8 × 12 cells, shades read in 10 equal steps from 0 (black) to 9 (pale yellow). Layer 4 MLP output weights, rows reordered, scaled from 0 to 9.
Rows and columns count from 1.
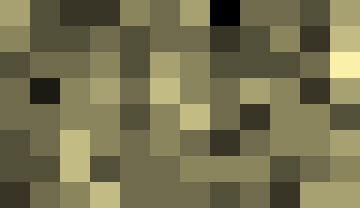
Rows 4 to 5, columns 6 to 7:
7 5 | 5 7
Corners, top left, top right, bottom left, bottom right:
6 6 2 6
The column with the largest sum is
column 12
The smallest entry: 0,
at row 1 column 8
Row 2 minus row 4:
1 2 -2 -2 -1 -3 -1 -2 -3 0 0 1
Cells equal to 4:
27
